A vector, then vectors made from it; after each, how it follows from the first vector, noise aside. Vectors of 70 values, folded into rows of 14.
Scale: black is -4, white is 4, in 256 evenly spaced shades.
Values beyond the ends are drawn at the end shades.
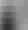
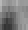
copied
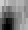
scaled up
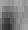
copied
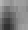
copied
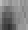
copied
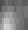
negated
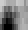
scaled up
